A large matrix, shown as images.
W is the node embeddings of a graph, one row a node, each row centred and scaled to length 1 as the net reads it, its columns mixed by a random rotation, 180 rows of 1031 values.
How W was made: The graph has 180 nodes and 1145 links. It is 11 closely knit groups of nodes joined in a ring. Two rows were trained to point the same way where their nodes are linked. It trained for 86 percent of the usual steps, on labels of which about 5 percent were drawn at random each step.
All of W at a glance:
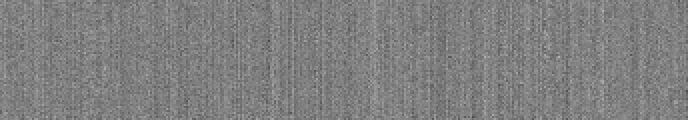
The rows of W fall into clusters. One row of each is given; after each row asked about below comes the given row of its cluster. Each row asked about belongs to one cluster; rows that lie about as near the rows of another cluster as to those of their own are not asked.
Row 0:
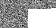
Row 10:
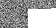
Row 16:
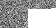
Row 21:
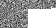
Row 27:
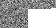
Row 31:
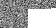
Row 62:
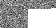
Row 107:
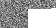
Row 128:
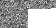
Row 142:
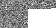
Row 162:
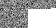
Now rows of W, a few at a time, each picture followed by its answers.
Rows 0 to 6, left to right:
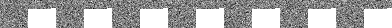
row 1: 142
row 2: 107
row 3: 162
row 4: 16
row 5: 10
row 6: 107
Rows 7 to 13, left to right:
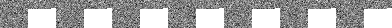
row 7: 62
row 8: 27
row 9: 27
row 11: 142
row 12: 31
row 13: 128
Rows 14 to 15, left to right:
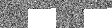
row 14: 142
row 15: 31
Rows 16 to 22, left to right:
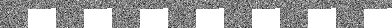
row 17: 62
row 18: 162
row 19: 31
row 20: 10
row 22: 128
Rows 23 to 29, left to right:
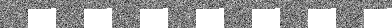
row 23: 31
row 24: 10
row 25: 62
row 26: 31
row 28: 16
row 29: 21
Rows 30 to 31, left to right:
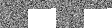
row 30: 107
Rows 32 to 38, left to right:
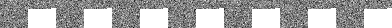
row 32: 162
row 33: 21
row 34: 10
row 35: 31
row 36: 162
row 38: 107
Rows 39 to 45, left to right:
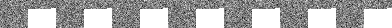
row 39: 62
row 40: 31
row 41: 27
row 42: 107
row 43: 27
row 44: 107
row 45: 21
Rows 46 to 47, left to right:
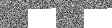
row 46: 21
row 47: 62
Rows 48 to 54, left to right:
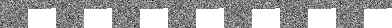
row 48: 27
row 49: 16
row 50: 0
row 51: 10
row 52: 142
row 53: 0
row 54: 128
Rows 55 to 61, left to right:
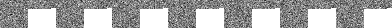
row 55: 62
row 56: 21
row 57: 21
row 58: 107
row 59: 0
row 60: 62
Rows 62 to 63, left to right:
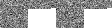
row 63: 162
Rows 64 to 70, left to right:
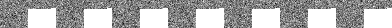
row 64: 16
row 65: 142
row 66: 128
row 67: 0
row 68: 31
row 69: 0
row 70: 21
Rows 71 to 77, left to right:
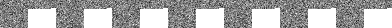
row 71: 62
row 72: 128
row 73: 128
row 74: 31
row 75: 21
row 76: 10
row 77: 62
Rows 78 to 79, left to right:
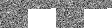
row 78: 16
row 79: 162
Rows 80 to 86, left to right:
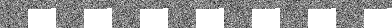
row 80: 107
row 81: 21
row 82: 62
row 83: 21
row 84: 0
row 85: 0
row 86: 16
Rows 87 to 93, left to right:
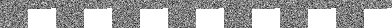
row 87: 142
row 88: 107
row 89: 27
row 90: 128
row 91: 10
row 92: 162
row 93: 107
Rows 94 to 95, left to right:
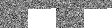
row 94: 16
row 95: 162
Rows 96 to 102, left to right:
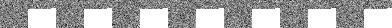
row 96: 107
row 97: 10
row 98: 16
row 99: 16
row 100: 0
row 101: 62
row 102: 107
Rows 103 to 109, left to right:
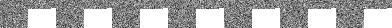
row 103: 62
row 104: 16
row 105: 21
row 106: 10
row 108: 0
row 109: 128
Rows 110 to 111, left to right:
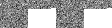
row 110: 21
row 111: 128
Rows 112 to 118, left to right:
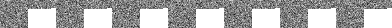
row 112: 107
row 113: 62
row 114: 10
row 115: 27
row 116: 107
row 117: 62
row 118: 162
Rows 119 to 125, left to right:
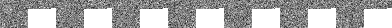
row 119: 128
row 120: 27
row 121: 142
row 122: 16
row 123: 21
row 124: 162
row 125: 31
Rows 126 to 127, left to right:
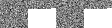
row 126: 10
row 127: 107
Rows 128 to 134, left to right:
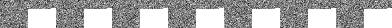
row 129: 10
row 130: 21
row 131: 21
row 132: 62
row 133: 31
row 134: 128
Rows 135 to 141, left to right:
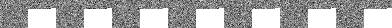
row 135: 142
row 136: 142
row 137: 128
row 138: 27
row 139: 107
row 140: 142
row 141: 128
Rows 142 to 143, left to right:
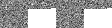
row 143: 31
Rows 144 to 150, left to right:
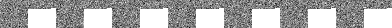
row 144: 10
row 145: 128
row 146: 162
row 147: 10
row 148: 31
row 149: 142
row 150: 128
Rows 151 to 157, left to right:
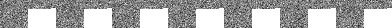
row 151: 16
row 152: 0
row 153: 16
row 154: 128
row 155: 10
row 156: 21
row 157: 0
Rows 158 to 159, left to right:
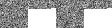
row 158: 162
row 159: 128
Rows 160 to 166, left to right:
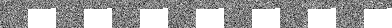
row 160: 16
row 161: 10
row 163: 16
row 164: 27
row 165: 21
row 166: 142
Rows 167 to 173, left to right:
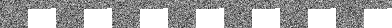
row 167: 128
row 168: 27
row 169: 16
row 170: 21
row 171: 107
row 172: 128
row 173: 0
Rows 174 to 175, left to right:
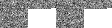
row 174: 162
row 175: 162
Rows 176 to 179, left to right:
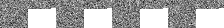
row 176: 27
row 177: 107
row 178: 107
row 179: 128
